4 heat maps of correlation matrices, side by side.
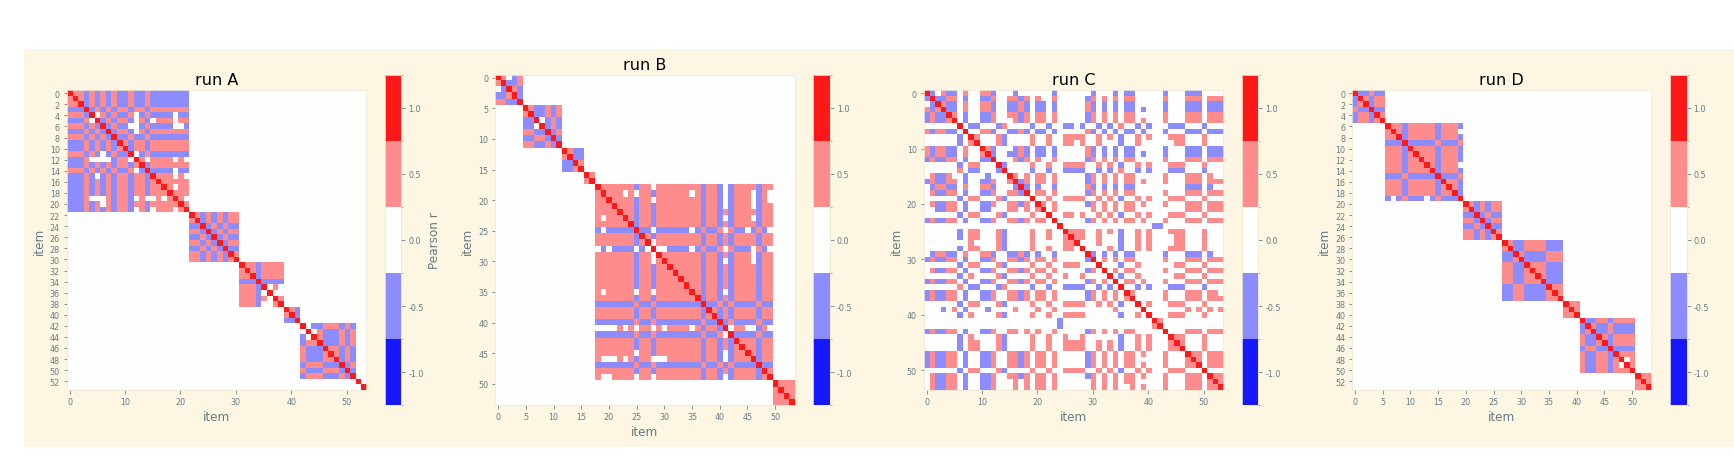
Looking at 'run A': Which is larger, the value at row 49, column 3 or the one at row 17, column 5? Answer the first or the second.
the second
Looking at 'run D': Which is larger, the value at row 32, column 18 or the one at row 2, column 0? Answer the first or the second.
the first
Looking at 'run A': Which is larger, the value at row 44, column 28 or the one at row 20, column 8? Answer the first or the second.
the first
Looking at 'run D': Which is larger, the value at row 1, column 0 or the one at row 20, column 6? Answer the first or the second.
the second
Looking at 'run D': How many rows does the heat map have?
54
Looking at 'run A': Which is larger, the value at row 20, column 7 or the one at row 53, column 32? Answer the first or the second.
the first
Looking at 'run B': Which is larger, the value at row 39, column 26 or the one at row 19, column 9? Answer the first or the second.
the first
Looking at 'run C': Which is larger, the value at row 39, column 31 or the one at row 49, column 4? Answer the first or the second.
the second
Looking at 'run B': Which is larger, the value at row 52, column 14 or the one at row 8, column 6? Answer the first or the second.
the first
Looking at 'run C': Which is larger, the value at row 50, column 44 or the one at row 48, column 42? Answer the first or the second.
the first
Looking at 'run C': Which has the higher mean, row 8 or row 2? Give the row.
8
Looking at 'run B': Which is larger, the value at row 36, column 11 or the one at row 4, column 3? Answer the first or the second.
the first
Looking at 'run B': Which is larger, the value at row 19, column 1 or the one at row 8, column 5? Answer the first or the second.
the first
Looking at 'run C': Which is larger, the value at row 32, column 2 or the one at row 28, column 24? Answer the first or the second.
the second
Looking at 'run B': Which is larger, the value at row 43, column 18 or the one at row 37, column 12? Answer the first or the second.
the first
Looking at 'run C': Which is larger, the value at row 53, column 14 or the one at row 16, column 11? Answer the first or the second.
the first
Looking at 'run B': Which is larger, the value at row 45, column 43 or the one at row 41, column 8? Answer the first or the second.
the first
